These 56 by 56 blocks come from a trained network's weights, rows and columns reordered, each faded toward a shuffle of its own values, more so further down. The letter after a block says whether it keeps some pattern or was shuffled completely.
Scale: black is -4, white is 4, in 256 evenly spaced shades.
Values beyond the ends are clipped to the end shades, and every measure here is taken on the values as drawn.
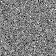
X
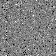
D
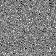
X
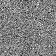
X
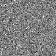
D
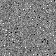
D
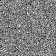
X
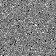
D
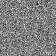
X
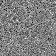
X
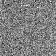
D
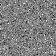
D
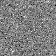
D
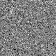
X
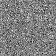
D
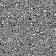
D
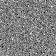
X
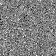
D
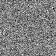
X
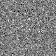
D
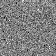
D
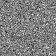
X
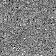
D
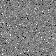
X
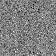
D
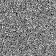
D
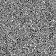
D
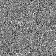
D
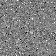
D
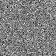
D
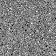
X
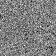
X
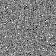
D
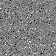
X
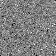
X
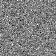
X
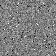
X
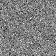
X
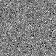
D
